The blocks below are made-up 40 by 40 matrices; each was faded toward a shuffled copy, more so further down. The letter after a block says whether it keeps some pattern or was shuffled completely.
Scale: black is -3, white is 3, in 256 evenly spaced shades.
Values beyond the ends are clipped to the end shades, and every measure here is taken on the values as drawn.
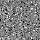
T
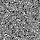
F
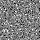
F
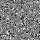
T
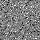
F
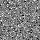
F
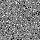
F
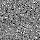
F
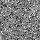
F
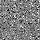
T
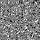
T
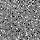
T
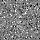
T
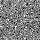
F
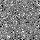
T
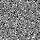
T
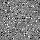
T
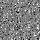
T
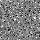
T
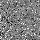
T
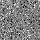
T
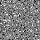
F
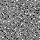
T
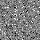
T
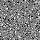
T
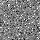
T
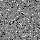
F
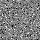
F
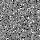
F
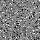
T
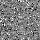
T
